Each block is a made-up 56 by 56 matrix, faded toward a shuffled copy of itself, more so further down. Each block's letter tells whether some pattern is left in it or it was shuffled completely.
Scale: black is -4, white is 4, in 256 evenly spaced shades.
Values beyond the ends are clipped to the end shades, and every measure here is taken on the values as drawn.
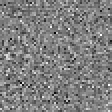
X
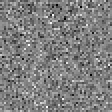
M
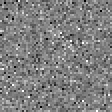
M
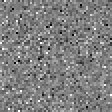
X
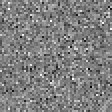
M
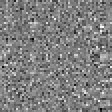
X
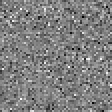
X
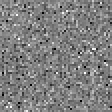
X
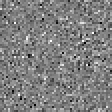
X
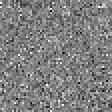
X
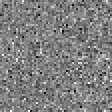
X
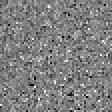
X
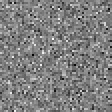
M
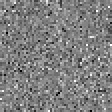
X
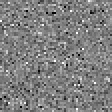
X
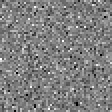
M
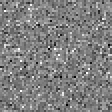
X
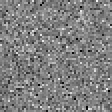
X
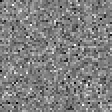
X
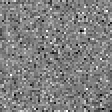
M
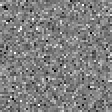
M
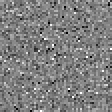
M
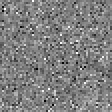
X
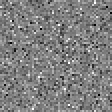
X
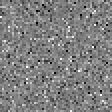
M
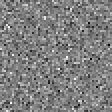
M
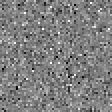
X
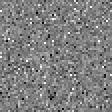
M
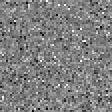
M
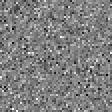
M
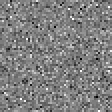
X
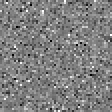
M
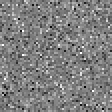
M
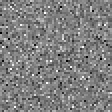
M
